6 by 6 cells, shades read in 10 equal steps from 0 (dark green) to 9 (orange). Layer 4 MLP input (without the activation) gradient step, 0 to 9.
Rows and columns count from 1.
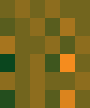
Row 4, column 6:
4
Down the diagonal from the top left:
4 4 4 2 4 4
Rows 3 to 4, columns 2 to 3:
4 4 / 4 5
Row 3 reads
6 4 4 5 3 5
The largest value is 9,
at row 4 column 5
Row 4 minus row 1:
-4 -1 1 -3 5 0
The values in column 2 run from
4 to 5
